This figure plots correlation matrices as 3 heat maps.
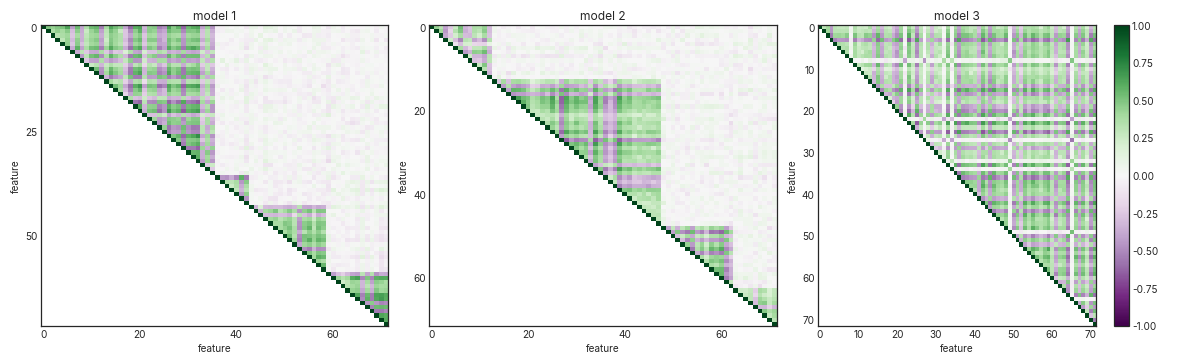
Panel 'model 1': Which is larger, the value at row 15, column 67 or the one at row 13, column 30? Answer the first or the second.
the second
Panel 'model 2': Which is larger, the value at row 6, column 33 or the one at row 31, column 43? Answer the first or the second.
the second
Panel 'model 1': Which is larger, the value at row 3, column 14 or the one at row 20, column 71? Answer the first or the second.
the first
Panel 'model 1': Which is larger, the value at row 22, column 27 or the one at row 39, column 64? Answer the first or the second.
the first
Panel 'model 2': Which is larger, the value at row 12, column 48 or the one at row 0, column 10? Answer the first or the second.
the second
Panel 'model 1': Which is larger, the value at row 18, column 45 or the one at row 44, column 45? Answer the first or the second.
the first
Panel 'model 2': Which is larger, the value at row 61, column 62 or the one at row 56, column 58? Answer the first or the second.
the second
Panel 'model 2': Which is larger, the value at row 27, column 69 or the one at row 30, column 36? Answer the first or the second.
the first
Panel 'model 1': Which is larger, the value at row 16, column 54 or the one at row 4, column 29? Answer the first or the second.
the first
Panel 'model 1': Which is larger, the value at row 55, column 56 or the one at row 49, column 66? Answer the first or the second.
the first
